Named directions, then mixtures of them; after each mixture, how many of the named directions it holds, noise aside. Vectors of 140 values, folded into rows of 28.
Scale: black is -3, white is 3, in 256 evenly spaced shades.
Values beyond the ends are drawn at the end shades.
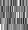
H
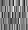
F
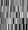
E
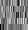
one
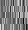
three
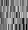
one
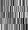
three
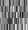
two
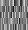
one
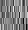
three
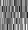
two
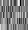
two
